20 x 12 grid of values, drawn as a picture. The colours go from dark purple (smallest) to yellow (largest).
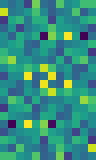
Average level on the scale: 50%. Slope: none. Roughest part: centre. Odd rows or columns: none. Symmetry: a half turn. Stripes: none.
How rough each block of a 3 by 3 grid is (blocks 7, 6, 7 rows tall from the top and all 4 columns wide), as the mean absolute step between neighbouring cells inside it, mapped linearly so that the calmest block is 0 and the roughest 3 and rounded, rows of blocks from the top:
011 | 030 | 110
